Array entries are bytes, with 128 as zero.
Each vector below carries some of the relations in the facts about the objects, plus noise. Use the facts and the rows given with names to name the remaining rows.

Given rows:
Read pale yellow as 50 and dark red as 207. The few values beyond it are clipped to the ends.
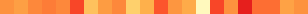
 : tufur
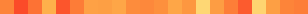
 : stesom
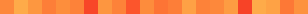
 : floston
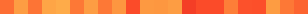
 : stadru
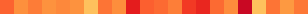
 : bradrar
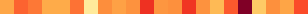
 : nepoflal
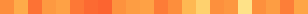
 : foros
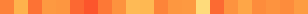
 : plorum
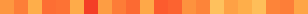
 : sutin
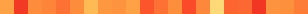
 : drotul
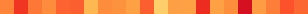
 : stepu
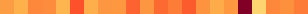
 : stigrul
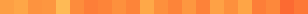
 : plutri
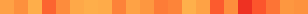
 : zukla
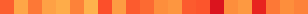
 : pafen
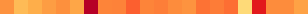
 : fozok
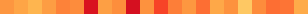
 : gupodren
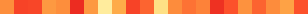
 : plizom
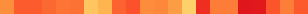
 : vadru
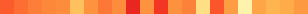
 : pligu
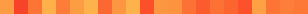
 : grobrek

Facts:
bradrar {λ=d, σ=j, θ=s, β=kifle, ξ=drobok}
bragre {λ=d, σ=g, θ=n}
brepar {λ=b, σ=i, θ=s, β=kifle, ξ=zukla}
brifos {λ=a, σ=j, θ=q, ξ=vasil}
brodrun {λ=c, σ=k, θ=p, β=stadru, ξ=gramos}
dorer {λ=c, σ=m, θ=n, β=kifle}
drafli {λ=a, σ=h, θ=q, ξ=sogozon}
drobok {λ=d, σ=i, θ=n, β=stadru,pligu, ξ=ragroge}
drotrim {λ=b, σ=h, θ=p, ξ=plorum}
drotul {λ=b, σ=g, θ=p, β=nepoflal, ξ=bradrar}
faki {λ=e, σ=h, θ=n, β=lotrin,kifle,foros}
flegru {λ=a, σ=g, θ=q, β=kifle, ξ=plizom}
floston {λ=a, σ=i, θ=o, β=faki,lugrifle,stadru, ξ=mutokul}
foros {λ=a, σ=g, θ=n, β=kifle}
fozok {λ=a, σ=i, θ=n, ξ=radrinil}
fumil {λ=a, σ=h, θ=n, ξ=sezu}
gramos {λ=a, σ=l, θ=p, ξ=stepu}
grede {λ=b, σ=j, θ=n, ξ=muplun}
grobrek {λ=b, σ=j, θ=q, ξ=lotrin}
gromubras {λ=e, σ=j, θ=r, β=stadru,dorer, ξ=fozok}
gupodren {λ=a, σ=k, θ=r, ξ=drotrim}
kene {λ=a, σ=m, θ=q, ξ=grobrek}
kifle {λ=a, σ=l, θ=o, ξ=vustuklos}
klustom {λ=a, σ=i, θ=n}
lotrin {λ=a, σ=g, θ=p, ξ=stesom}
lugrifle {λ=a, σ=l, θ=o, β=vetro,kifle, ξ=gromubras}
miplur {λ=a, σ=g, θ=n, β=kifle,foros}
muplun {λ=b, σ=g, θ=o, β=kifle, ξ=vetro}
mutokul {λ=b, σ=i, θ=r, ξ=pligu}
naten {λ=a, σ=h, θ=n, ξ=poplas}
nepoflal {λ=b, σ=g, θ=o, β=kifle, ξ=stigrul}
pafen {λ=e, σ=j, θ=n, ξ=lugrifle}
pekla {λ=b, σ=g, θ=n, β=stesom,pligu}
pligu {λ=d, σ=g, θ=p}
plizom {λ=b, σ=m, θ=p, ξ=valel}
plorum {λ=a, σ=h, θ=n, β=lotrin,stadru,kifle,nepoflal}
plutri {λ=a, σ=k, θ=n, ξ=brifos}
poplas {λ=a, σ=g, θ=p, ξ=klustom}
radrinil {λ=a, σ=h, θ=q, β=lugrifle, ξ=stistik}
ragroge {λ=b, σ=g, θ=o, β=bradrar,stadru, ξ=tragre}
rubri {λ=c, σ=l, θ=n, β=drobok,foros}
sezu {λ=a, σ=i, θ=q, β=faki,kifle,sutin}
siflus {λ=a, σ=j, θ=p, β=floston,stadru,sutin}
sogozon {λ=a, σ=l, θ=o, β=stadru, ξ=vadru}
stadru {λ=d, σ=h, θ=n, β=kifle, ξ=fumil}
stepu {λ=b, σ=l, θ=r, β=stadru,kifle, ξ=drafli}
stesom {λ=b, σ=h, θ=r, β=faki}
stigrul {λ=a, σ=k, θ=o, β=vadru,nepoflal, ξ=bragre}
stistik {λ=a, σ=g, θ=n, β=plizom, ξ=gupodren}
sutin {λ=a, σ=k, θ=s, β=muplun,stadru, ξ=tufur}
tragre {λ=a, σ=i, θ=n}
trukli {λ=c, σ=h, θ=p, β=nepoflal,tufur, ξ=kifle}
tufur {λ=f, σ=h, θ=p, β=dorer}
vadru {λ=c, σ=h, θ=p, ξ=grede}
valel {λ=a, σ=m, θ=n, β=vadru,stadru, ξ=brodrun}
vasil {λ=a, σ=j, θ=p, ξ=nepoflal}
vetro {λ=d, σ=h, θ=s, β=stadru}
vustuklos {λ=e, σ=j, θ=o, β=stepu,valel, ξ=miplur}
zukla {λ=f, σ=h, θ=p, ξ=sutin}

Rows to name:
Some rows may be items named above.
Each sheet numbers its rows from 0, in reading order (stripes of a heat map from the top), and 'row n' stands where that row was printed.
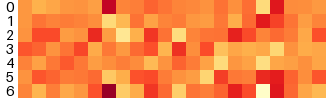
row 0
fozok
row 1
trukli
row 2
plizom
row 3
vetro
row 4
siflus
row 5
vadru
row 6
stistik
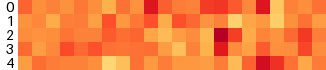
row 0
bradrar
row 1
sutin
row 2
drafli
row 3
sogozon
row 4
trukli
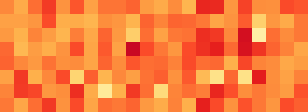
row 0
gramos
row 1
vasil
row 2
brifos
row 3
gromubras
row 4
vustuklos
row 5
drotrim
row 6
plizom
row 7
gramos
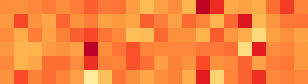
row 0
drafli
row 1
mutokul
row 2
sezu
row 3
fozok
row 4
lugrifle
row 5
brodrun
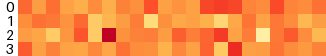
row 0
stadru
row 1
rubri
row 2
radrinil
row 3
faki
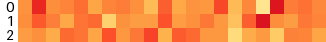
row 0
grede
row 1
ragroge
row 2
sutin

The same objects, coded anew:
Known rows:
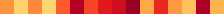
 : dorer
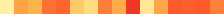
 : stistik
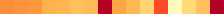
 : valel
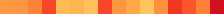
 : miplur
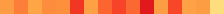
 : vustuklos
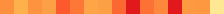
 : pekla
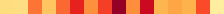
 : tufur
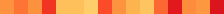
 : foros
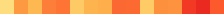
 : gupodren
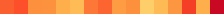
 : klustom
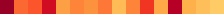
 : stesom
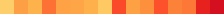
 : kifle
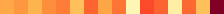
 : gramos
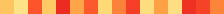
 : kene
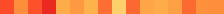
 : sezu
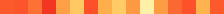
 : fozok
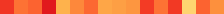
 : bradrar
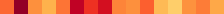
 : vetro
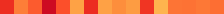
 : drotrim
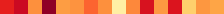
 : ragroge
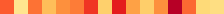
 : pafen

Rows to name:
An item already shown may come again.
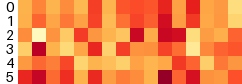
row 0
vustuklos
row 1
vustuklos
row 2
plizom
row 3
sogozon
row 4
lugrifle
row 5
muplun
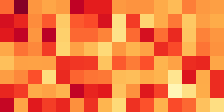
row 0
vetro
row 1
drobok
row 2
ragroge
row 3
lugrifle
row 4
pligu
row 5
drafli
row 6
brodrun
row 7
grobrek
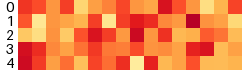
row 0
stepu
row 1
faki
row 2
zukla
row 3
grede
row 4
drobok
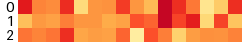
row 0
stepu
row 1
nepoflal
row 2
sezu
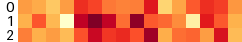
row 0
bragre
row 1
vadru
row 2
rubri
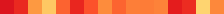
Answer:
grede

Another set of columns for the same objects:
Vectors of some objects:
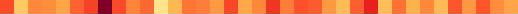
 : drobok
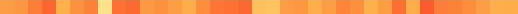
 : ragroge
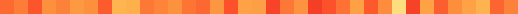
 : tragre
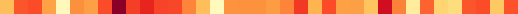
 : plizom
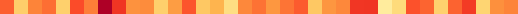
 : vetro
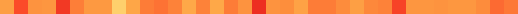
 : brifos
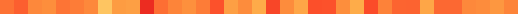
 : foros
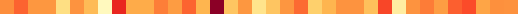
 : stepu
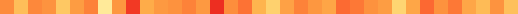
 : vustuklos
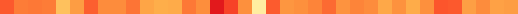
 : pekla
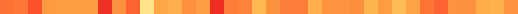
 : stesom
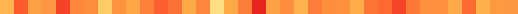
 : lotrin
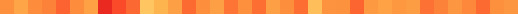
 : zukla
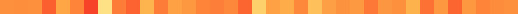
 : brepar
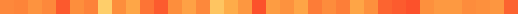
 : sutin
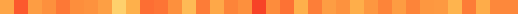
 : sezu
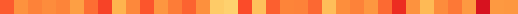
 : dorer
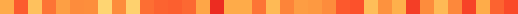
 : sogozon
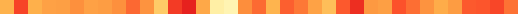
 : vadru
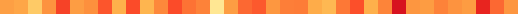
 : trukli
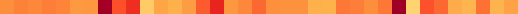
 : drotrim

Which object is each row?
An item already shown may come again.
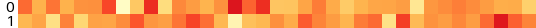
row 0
gromubras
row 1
brodrun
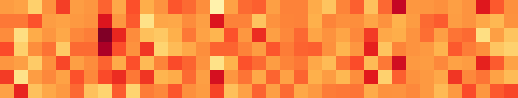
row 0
trukli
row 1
stesom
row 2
pligu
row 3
bragre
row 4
trukli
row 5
stadru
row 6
drafli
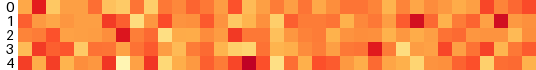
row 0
drafli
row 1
rubri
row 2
stesom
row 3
muplun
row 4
pafen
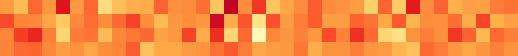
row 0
lugrifle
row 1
faki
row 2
grede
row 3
grobrek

